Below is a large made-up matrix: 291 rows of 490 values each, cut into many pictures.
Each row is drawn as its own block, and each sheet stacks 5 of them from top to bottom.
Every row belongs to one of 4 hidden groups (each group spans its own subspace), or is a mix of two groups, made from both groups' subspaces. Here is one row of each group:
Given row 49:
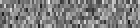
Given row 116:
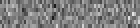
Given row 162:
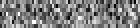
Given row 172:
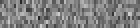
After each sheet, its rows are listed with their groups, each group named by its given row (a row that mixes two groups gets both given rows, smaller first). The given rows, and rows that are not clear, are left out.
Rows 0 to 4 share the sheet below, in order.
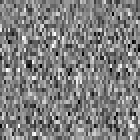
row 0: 172
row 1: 116
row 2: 162 and 172
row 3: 49 and 162
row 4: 162
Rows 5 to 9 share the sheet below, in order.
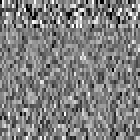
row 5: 162
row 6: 116
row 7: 172
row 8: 162 and 172
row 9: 172
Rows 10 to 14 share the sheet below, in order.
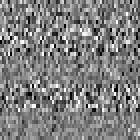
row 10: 49 and 172
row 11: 172
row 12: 162
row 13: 49 and 162
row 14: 116
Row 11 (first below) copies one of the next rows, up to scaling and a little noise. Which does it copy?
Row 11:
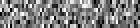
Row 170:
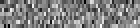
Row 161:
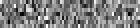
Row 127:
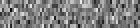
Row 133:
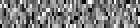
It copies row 127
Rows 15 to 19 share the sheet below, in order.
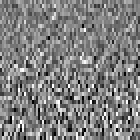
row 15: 49 and 116
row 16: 172
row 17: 172
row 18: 162
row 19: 49 and 162
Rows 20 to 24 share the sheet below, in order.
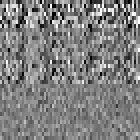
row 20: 116
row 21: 116
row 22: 116
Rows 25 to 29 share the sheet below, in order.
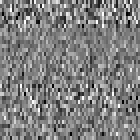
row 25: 49
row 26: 172
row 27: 116 and 162
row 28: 162
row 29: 49 and 172
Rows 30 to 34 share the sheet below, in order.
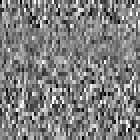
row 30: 162
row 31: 116 and 162
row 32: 49
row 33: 116
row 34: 49 and 162
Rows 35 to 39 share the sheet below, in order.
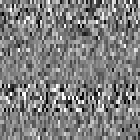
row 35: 49
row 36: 172
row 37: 172
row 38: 116 and 172
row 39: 162
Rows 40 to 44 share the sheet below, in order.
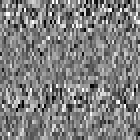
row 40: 116 and 162
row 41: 172
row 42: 49
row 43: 116 and 172
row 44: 116
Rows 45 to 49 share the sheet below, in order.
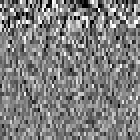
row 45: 172
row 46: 116
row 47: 162
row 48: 162
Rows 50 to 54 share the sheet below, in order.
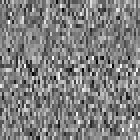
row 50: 116
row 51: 116
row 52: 162
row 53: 49 and 172
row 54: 162
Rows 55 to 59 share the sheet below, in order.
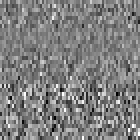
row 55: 116
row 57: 49
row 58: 116
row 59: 116
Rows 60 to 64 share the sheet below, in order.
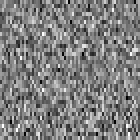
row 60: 49 and 162
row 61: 49 and 172
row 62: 172
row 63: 49
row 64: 49
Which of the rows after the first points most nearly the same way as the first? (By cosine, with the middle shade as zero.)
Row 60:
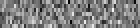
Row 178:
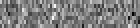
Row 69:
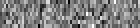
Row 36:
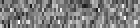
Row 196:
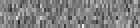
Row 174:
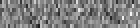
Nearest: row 69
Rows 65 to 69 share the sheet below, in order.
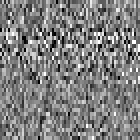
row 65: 116
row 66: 116
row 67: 162
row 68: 49 and 116
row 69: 49 and 116
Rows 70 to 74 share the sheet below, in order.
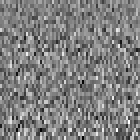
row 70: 162 and 172
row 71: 172
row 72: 49
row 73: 172
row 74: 49
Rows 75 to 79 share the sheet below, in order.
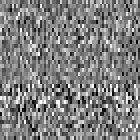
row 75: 49
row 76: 162
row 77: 162
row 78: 49 and 162
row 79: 162
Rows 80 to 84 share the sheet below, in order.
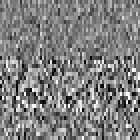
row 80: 162
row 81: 49
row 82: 116
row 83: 49 and 162
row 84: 49
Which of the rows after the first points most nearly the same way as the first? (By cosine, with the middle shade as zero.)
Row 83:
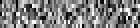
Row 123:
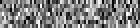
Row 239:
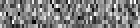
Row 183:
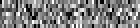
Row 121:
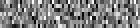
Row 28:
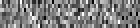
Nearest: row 183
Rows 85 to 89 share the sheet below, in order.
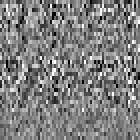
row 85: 116
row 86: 116
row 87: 116
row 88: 116 and 162
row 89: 49
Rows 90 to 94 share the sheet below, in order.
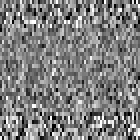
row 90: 162
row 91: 49 and 116
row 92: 116
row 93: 162
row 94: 116
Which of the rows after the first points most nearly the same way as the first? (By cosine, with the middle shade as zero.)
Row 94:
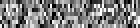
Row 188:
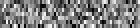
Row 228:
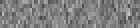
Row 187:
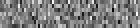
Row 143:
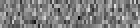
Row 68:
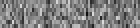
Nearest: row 68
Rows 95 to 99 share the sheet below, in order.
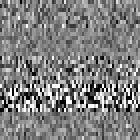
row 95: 172
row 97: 162
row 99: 49
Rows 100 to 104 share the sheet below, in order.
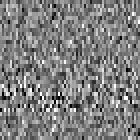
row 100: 116
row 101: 162
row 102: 49
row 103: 172
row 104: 116
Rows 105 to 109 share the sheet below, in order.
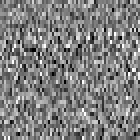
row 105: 162 and 172
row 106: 162
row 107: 49 and 116
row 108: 49
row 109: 172
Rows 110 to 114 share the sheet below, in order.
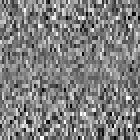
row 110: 49 and 116
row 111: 162 and 172
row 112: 162
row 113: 49
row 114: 172
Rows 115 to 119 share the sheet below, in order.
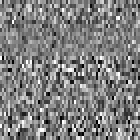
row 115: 116 and 162
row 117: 116 and 162
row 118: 172
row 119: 49 and 116
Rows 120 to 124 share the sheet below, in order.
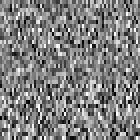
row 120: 49
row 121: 162
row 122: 49 and 172
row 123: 49
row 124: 172
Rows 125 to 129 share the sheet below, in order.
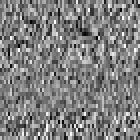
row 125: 162
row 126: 172
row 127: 172
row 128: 49
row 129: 116 and 172
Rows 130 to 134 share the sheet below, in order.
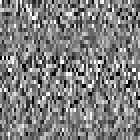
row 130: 162
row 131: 49 and 172
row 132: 116
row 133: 172
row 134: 116 and 172
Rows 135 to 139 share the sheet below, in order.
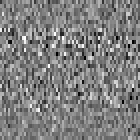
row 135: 49
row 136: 116
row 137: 172
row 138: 162
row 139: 116
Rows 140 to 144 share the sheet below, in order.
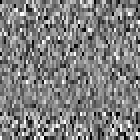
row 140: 172
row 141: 172
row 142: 172
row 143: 162
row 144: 172
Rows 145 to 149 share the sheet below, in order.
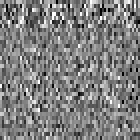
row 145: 116
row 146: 162
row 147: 162
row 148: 162
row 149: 172
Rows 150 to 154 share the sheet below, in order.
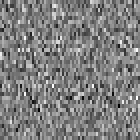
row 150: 116 and 172
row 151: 172
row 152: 172
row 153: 162
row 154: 49
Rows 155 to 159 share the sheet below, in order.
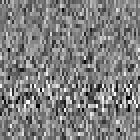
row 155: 116
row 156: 116
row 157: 172
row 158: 49
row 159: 116 and 172
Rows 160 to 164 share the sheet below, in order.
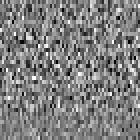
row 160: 116 and 162
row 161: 172
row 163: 116 and 162
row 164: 162
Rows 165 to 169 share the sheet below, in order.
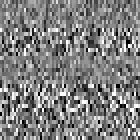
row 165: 116 and 162
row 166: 49
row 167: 172
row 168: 172
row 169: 49 and 116
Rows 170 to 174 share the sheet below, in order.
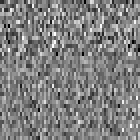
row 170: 172
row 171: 116
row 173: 162
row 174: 162
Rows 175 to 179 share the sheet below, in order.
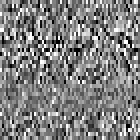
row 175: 49
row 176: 172
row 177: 49
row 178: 116
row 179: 49
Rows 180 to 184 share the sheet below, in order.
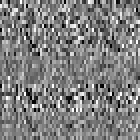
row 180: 172
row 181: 162
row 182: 116
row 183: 162
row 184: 162
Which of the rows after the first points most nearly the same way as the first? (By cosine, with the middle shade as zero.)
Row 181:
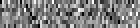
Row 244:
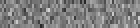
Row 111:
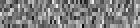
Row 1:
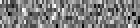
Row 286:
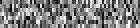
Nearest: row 111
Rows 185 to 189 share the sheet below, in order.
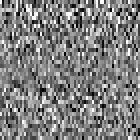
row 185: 162
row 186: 49
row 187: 162
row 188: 49
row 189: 116
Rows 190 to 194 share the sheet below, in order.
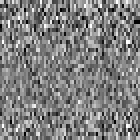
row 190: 116 and 172
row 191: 49
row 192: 162
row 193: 162
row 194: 49
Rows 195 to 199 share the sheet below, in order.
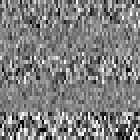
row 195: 162
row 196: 49
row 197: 49
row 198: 116
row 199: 49
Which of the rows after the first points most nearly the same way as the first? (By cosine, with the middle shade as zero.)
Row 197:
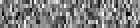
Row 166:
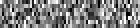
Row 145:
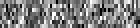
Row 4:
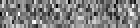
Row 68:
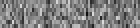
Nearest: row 166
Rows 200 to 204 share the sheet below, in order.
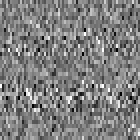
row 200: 162
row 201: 49 and 172
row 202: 49 and 116
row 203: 162
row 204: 116
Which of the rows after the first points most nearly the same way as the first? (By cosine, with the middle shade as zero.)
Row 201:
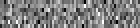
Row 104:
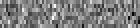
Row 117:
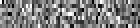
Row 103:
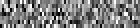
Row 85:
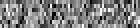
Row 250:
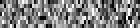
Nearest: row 250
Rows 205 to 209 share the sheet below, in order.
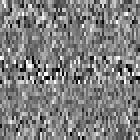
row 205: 49 and 172
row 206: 116
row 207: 172
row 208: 116
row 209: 49
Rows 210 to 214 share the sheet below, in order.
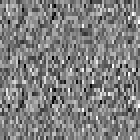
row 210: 116
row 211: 172
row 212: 116 and 162
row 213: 116
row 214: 162 and 172
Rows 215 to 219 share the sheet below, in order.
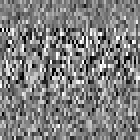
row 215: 172
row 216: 116
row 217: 116
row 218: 49 and 116
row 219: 162 and 172
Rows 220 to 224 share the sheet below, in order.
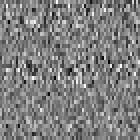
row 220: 116 and 162
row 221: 49 and 162
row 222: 162
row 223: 172
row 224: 162
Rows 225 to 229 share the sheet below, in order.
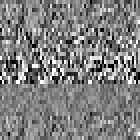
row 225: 116
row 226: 162
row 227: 116
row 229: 116
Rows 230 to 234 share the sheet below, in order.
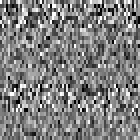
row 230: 116
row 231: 172
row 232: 49 and 116
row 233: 49 and 172
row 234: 162
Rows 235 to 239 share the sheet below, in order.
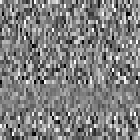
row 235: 49
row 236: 162
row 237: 172
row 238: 172
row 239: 162
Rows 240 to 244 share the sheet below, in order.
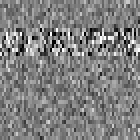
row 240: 116 and 172
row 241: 116
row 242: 49 and 116
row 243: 49
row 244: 116 and 172
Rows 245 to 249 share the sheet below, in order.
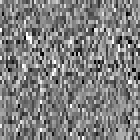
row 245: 49
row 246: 162 and 172
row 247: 116
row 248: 49
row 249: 49
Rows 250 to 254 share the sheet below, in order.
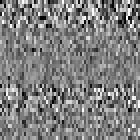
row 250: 49
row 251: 49 and 162
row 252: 116
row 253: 116
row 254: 116
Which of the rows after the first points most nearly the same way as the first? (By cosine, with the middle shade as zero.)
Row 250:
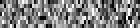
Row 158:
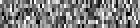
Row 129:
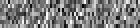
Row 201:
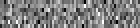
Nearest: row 201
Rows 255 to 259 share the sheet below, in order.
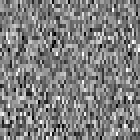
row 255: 162
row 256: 116
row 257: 49
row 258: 172
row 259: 172
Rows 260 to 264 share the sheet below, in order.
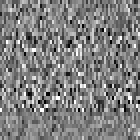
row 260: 49
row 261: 162
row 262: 116 and 162
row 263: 172
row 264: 116
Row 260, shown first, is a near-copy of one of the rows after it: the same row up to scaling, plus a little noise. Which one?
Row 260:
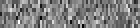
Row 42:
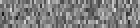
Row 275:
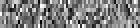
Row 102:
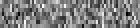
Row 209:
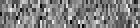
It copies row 209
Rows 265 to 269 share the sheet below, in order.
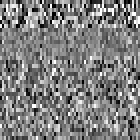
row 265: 116
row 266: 49 and 162
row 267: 116
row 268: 162
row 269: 162
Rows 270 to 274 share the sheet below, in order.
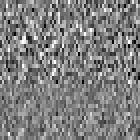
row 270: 116 and 162
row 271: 116 and 172
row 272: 116
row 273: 49
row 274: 49 and 116
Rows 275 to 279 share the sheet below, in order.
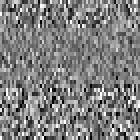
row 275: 49
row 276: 162 and 172
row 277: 172
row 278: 116
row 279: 172
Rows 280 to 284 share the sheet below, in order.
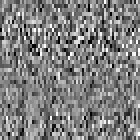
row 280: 49 and 162
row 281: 162
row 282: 162
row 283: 116
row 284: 116
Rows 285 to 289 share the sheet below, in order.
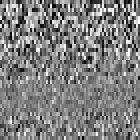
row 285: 116
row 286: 49
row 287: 172
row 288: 116
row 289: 49
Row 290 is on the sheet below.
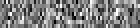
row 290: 116 and 162
